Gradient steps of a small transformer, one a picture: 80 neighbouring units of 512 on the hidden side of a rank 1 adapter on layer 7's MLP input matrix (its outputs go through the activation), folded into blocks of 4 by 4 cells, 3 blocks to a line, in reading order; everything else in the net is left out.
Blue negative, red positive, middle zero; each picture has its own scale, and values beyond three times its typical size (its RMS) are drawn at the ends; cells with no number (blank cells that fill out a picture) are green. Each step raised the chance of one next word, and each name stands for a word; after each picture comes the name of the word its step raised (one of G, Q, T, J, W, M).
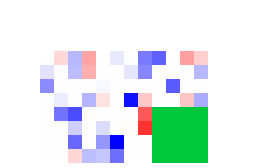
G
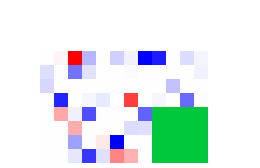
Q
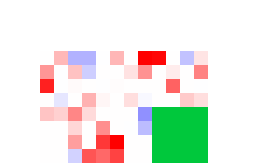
G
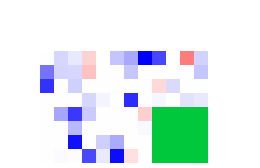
G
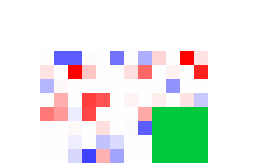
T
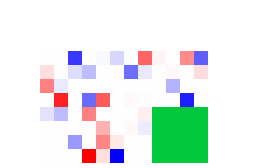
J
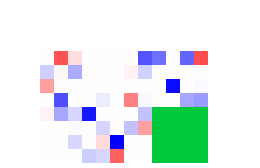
Q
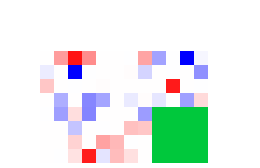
T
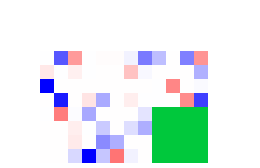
J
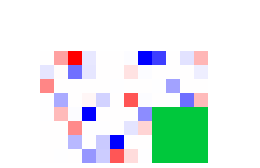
Q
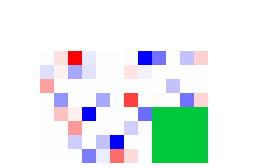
Q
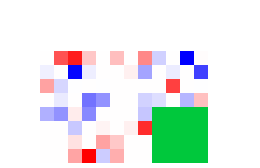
T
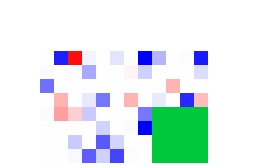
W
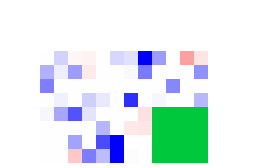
G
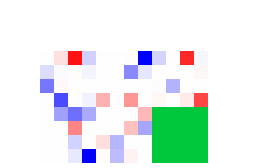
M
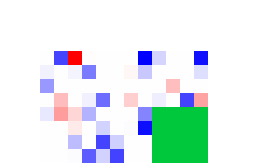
W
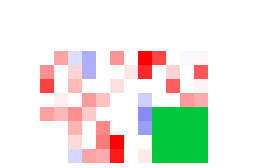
G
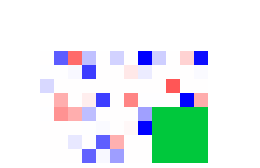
W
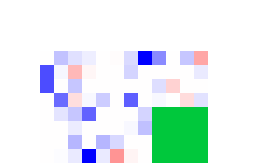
J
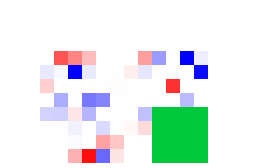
T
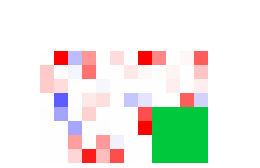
W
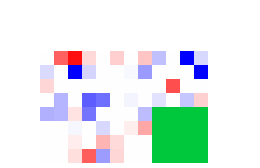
T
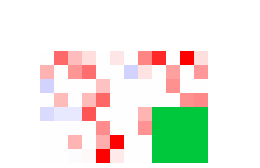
Q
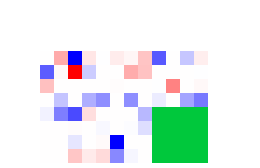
W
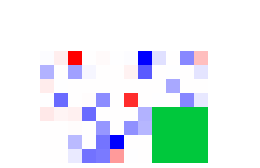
Q
